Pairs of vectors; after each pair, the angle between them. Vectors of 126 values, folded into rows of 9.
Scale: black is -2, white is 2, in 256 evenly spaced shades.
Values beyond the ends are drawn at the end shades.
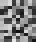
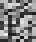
orthogonal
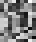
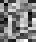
nearly opposite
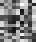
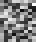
orthogonal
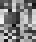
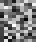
partly opposed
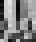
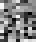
partly opposed
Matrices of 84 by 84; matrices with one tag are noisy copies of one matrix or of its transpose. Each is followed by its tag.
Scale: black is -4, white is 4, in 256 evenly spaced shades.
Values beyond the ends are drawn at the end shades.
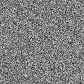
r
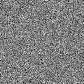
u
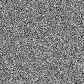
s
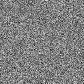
u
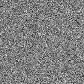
s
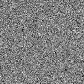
s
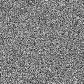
u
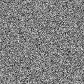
r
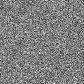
u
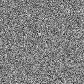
s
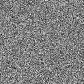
u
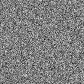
r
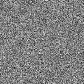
u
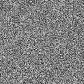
u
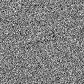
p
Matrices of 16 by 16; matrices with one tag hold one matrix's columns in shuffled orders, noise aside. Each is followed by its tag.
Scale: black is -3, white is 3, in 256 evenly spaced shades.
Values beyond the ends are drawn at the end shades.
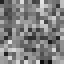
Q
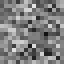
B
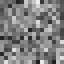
Q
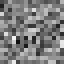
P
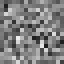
P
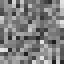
Q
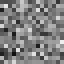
B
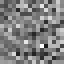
B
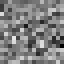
P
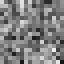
Q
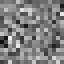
P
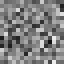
P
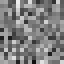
Q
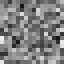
P
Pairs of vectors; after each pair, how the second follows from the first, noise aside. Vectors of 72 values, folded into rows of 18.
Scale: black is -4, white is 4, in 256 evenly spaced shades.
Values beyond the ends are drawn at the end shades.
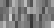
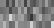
sign-scrambled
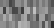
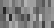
wrapped around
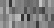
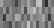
shuffled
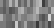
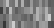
shuffled
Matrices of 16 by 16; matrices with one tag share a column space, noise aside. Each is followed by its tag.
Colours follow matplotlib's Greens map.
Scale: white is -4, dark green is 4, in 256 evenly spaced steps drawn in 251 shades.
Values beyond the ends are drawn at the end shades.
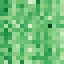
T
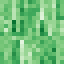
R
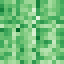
T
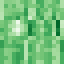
R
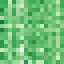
T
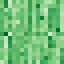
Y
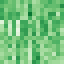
R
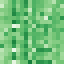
T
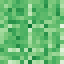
T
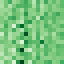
T
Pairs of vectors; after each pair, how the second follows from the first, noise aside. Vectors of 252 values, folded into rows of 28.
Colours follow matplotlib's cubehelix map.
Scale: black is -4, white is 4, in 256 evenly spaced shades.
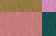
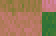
shrunk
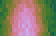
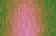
shrunk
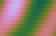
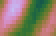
copied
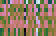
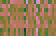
shrunk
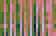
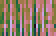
copied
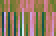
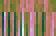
copied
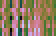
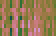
shrunk
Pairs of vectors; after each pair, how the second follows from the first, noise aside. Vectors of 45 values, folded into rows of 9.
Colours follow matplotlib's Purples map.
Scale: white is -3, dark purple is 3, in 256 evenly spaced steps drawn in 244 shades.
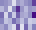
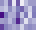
reversed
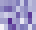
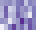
sign-scrambled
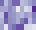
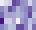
reversed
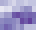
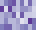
sign-scrambled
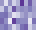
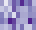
sign-scrambled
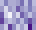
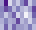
reversed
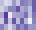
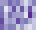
reversed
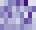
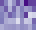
sign-scrambled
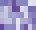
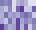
sign-scrambled
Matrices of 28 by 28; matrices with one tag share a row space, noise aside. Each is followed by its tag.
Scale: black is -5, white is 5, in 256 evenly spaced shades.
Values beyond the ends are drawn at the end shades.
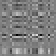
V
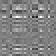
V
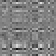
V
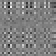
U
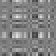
V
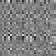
U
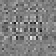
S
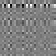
U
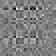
S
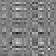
V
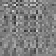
S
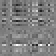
V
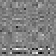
V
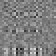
S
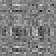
V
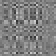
S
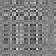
S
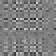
S
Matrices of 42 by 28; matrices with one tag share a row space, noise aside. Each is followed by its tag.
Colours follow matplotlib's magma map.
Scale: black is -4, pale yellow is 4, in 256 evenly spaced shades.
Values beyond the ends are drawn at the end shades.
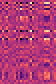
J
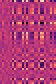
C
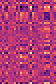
J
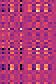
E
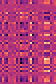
J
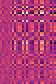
C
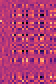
C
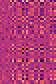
C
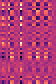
E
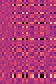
C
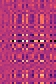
C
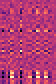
E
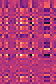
J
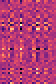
E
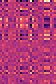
J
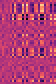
C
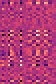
E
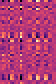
E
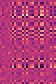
C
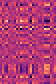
J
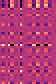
E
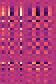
E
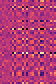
C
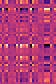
J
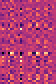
E
